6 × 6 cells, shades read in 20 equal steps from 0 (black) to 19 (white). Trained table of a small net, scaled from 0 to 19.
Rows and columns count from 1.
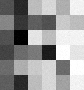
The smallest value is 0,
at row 3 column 2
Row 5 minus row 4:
3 5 6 14 -11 2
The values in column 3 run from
7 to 17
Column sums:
42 31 76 70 85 104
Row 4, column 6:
17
